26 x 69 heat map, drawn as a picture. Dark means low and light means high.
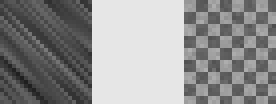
It is made of 1 by 3 panels. Panel 1,1: low, slanting down to the right. Panel 1,2: very high, flat. Panel 1,3: middling, checkered, strong in contrast.
